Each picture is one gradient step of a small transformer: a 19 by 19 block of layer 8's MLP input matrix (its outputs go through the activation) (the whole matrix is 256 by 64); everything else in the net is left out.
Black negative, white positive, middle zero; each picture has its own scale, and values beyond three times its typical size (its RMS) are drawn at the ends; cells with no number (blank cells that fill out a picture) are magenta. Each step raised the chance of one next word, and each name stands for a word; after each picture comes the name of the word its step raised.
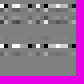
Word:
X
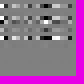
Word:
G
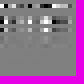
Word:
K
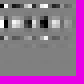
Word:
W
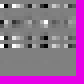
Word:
X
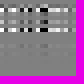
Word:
W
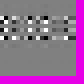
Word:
X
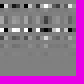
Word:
W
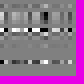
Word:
W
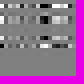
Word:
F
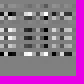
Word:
G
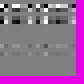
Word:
K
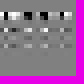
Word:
F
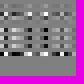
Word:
G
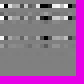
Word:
F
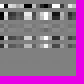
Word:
K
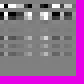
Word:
K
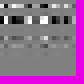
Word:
K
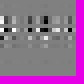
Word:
W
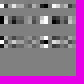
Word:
K
